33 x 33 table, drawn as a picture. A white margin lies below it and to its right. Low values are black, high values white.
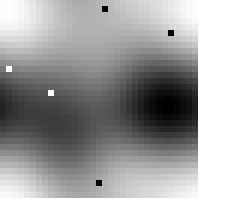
Five lone cells stand out: two far higher and three far lower than their neighbours. The top left is the ninth with the highest average. The middle right is the ninth with the lowest average.
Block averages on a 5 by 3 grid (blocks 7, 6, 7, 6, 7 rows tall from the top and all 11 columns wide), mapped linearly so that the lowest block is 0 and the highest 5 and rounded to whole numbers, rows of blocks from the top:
5 4 5 / 3 3 2 / 1 2 0 / 2 2 1 / 4 3 4
